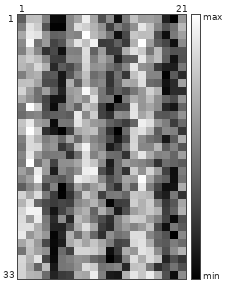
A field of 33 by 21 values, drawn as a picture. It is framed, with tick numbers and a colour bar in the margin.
There is no seam. Stripes running up and down repeat 3 times from left to right. No single row or column stands out from its neighbours.
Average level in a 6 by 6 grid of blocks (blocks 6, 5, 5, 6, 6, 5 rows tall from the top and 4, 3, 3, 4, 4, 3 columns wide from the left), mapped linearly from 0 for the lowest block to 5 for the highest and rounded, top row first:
4 1 5 1 4 1
4 1 4 2 4 0
4 1 4 1 4 1
4 1 5 2 4 1
5 0 4 1 4 1
4 0 5 1 5 1
